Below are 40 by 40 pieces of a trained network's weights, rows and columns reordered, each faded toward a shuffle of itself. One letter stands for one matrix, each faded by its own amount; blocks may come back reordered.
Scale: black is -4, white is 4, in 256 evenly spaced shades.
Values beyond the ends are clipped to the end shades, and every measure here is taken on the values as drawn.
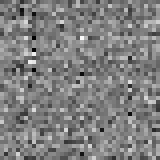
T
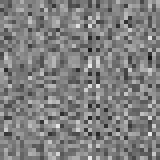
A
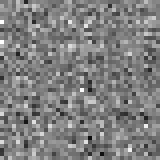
T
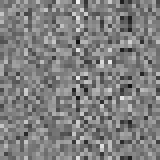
A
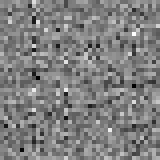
T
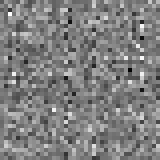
T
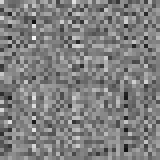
A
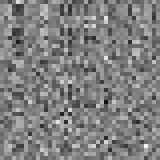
A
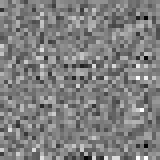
A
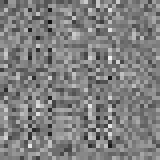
A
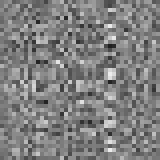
A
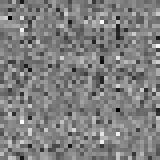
T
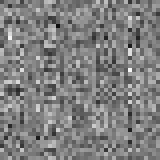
A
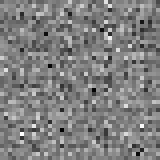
T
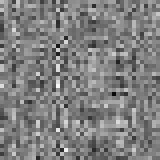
A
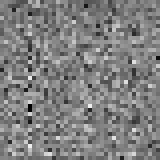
T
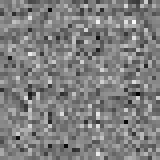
T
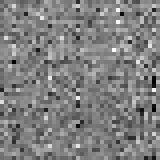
T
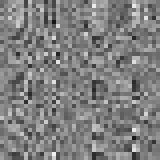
A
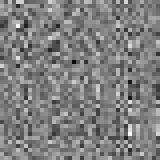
A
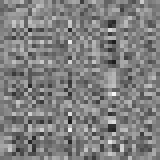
A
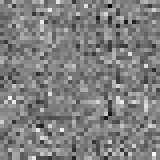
T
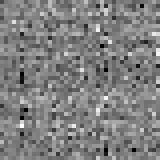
T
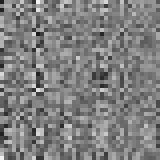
A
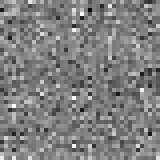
T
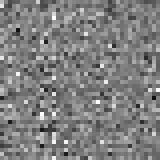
T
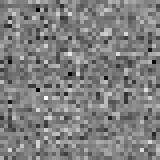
T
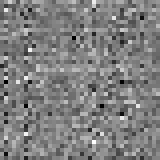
T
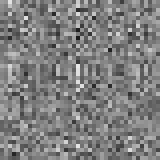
A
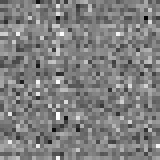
T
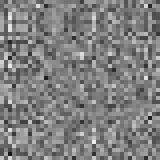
A
